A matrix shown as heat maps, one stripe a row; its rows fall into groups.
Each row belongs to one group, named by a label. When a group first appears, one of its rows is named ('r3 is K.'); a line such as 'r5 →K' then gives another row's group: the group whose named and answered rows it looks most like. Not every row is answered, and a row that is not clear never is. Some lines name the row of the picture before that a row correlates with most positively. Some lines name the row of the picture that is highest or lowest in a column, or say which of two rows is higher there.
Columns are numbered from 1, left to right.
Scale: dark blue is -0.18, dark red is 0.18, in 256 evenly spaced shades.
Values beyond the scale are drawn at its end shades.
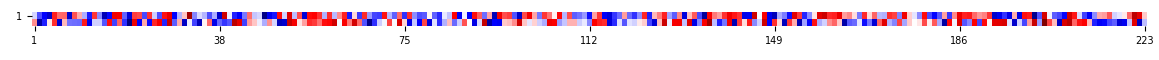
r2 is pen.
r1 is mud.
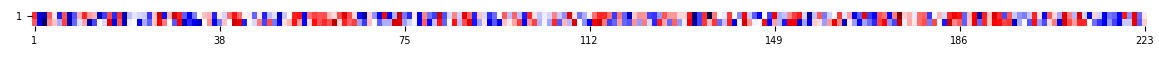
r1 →pen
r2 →pen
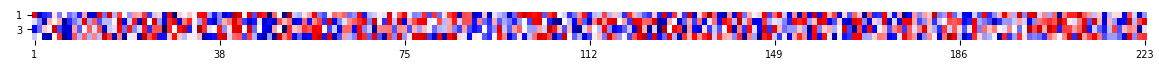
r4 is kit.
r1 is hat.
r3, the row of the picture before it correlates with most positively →1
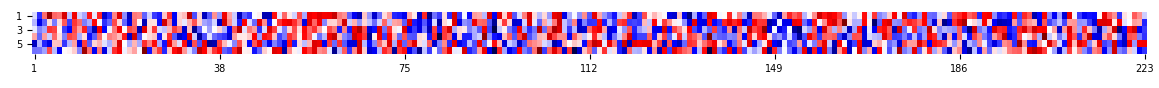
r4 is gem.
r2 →mud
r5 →kit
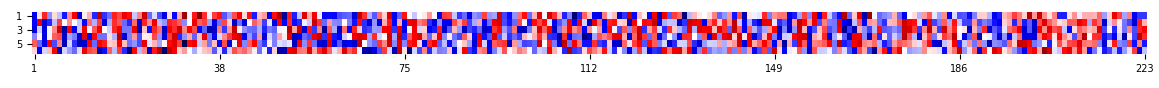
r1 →hat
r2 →kit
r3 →kit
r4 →kit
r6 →pen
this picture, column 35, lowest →3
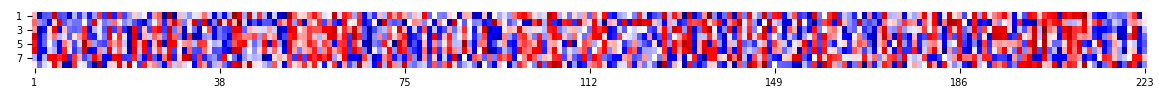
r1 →pen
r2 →kit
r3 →pen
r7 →mud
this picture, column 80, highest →2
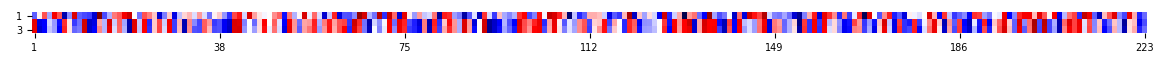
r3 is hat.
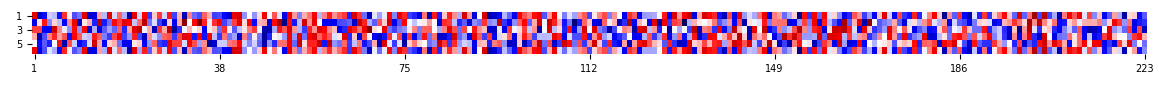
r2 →hat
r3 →mud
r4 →mud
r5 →kit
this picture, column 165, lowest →5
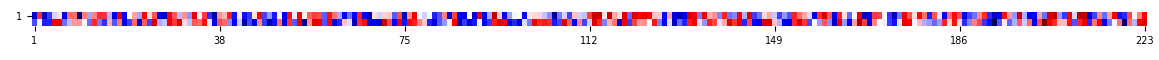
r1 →kit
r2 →kit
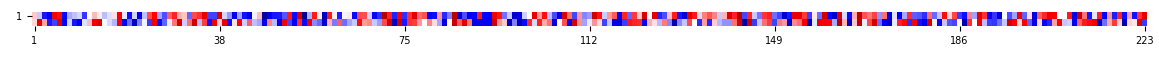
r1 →kit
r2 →kit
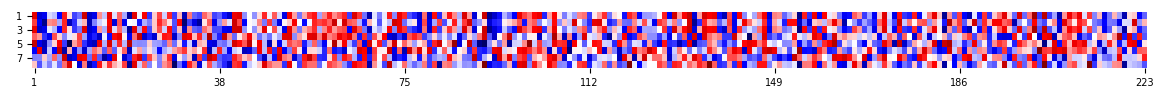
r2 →pen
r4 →mud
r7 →mud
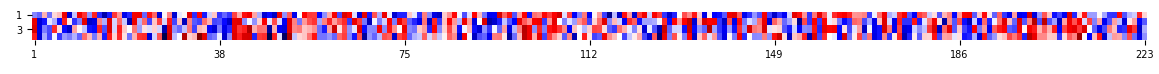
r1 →mud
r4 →hat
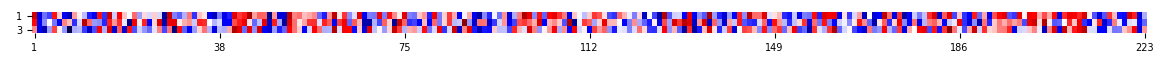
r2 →hat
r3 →pen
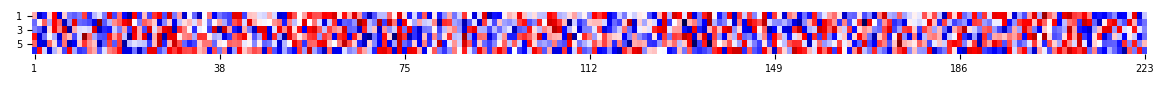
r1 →pen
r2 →gem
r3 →mud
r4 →hat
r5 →pen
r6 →kit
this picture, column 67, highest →2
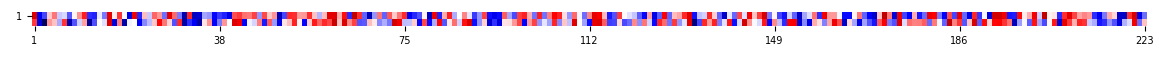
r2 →pen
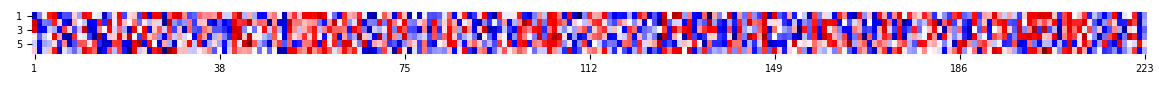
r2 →gem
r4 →gem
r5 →mud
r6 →pen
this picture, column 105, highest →4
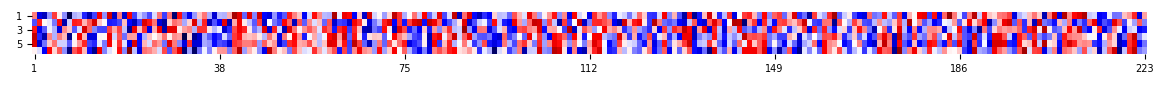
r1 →pen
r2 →kit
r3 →hat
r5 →gem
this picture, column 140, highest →1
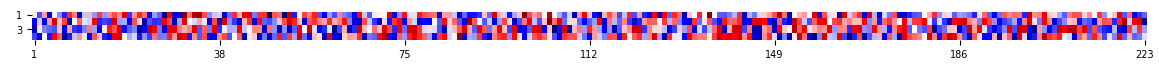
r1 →hat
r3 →kit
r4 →kit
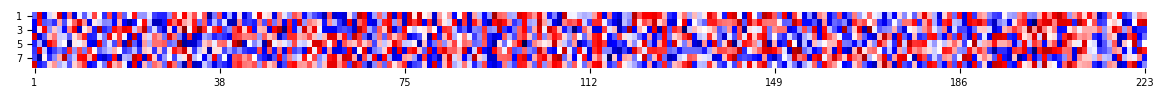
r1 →kit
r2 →kit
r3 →hat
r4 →gem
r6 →kit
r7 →mud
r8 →gem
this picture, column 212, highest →1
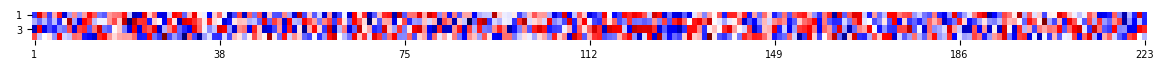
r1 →kit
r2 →hat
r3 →kit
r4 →gem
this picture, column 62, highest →2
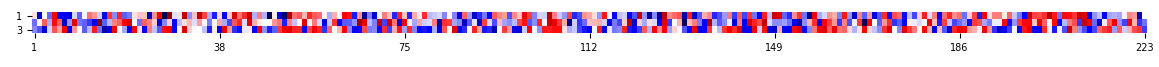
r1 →pen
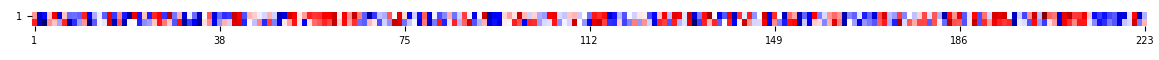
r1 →pen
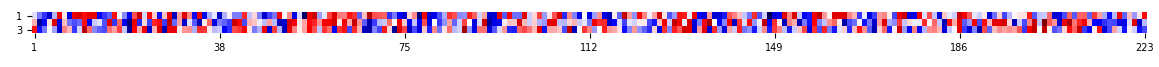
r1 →mud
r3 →hat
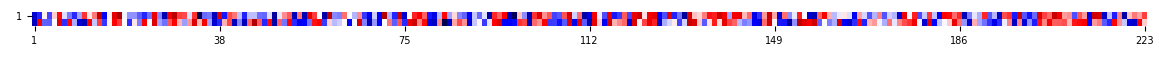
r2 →kit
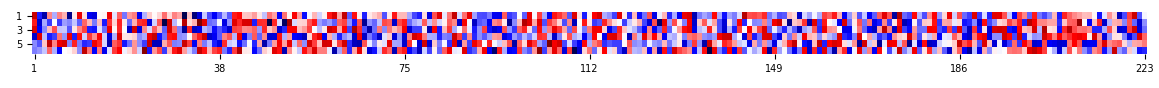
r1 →gem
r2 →hat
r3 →gem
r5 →mud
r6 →hat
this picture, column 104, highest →5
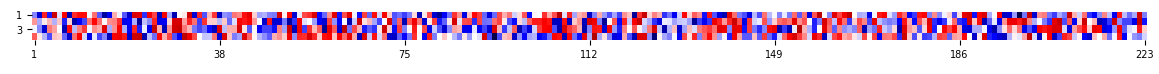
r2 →kit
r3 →kit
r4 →mud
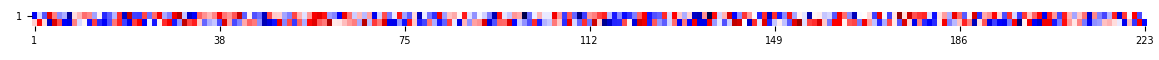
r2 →mud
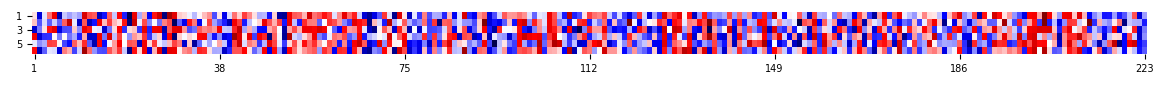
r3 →pen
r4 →hat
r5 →gem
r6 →hat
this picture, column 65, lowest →4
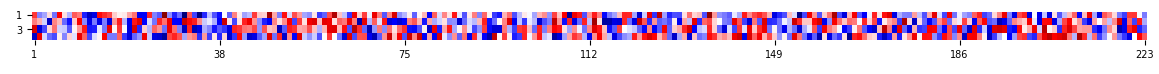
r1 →gem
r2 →mud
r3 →gem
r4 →kit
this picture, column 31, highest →2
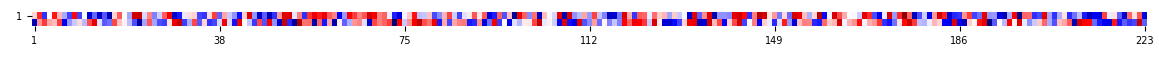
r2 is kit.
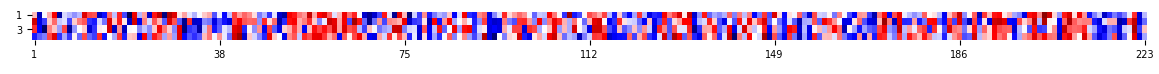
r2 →gem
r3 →pen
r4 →pen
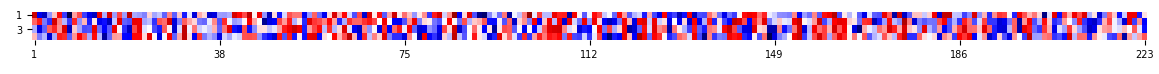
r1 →gem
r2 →mud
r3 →mud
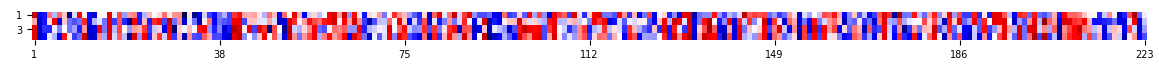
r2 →pen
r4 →hat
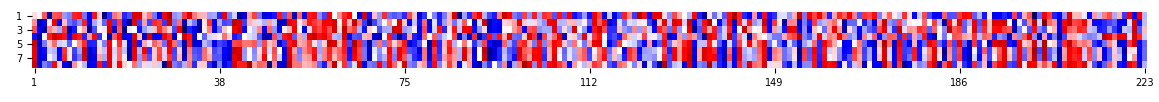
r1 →mud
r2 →pen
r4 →mud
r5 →gem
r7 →hat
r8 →gem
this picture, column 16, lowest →4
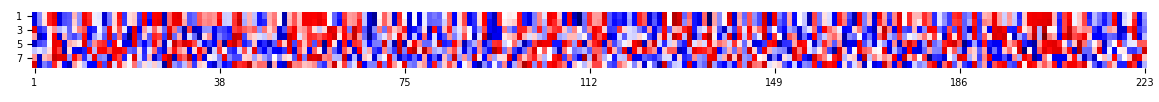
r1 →pen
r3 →gem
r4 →pen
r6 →kit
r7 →mud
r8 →gem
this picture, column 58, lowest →8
